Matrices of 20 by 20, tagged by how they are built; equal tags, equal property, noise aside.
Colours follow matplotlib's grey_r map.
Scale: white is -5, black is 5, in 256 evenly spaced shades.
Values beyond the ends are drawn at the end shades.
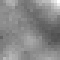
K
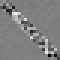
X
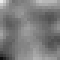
K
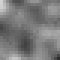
K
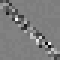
X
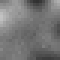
K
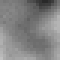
K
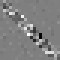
X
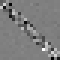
X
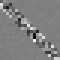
X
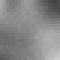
K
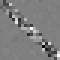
X
